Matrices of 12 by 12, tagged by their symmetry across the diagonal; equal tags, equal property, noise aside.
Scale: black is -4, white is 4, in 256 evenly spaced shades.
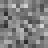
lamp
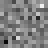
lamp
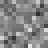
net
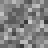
net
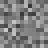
lamp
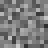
net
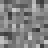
lamp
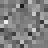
lamp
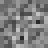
net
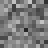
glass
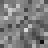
net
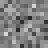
net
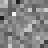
net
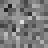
net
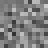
lamp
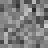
glass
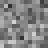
glass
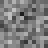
glass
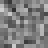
lamp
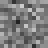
glass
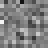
lamp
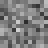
glass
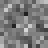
net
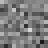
glass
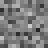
glass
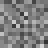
lamp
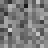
glass
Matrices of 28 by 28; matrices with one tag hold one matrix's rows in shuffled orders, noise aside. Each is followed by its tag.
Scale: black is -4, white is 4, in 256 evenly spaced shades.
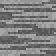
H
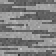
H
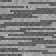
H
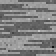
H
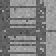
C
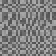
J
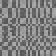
J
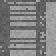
C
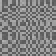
J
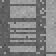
C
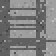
C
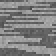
H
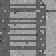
C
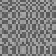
J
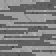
H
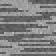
H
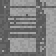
C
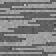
H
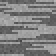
H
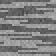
H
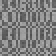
J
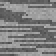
H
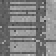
C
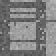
C
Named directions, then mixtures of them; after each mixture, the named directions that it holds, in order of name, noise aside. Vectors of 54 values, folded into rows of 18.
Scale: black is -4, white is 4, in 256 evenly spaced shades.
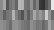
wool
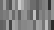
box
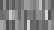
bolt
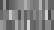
bolt, box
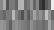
wool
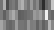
bolt, wool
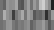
wool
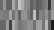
box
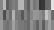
wool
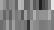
bolt, wool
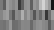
wool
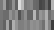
box, wool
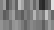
wool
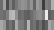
bolt, wool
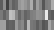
bolt, wool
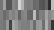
box, wool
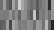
box
